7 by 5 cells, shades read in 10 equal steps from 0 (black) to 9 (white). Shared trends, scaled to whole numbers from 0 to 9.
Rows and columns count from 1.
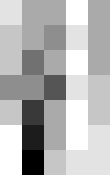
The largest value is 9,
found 6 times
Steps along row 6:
down up up down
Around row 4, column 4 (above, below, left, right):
9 9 3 7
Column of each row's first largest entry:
4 4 4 4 4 1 1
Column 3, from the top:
6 5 6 3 6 6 7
